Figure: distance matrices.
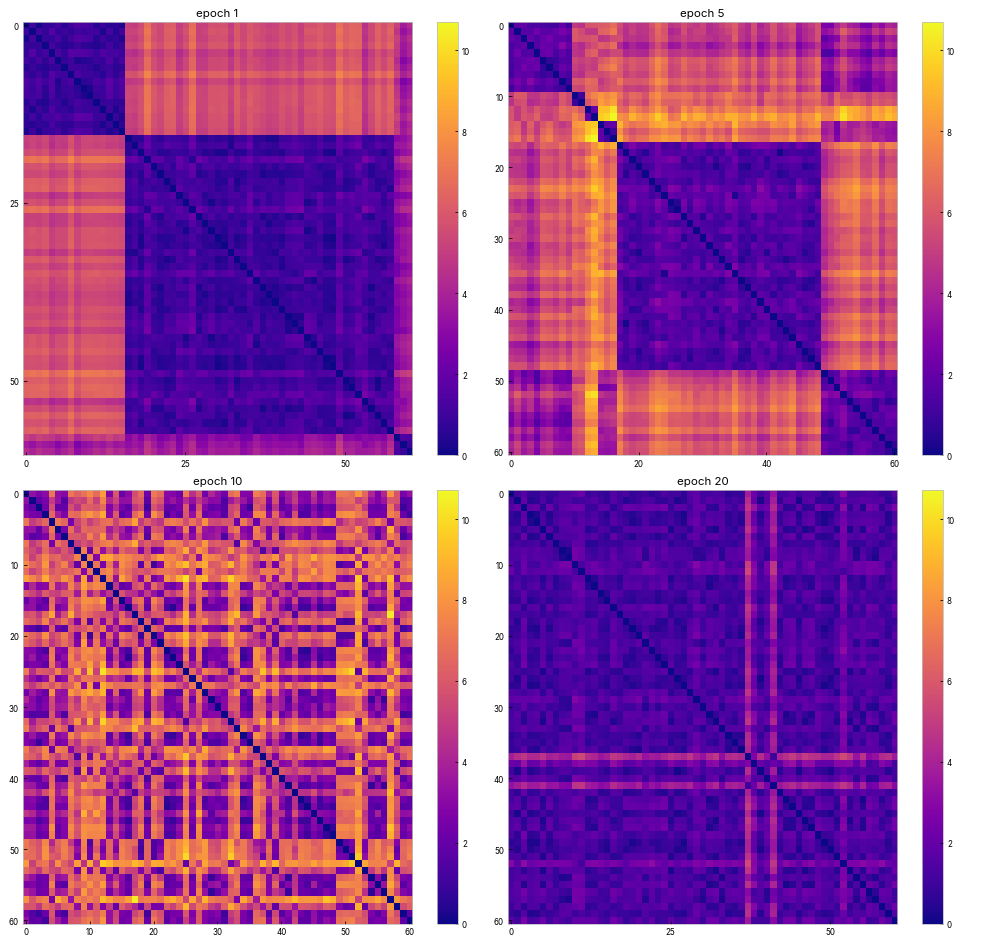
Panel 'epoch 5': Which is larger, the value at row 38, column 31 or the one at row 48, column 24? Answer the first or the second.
the first
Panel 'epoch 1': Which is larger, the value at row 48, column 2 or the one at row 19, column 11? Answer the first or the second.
the second
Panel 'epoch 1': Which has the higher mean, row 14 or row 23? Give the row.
14
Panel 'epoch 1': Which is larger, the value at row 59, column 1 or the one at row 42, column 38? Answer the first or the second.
the first
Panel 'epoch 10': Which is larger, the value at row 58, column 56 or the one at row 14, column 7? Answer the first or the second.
the second
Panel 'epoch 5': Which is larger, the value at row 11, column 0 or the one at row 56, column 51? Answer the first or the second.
the first
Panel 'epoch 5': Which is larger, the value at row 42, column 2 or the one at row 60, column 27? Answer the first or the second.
the second
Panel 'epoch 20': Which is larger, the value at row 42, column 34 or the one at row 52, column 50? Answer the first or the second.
the second
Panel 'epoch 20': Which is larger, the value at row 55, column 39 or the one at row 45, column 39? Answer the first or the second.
the first
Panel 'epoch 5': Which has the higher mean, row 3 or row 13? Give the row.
13
